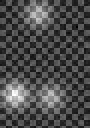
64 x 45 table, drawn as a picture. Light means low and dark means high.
Three dips sink into the field. The ninth with the lowest average is the bottom left. There are no lone odd cells. Overall the values sit about 70% of the way up the scale.
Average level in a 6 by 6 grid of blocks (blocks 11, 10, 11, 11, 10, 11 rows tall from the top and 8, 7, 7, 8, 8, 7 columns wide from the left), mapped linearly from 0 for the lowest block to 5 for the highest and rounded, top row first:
541355
554455
555555
445455
003145
444455
